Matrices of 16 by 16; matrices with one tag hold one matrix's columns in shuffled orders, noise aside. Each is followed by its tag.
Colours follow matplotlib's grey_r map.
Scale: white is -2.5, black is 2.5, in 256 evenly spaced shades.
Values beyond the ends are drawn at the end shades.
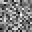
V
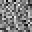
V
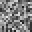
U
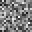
V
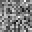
U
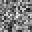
U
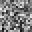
U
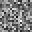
V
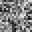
U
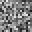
U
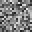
V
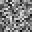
V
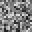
U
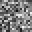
U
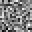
V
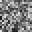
U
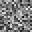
V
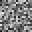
V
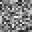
V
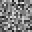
V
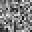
U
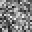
U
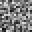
U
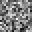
U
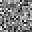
V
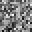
U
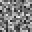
U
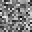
V
